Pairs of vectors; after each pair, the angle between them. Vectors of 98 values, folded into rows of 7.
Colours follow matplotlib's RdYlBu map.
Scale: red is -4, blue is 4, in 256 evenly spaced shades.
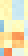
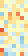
partly opposed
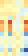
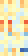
nearly parallel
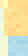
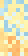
partly opposed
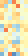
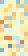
orthogonal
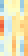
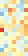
partly aligned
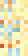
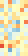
nearly parallel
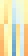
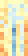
nearly parallel
